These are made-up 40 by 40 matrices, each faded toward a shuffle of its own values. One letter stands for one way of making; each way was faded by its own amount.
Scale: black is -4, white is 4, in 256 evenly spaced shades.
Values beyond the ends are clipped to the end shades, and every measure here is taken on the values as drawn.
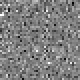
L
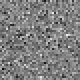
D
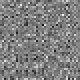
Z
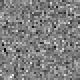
D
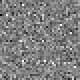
D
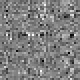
Z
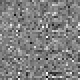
Z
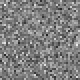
D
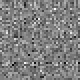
Z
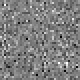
L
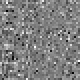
L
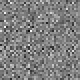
Z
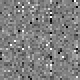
L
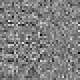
Z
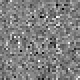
L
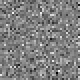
L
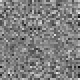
Z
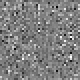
L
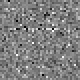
D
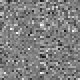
L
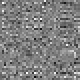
Z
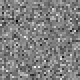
D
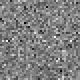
D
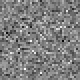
D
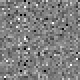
L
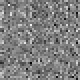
Z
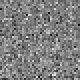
D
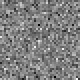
D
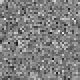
D
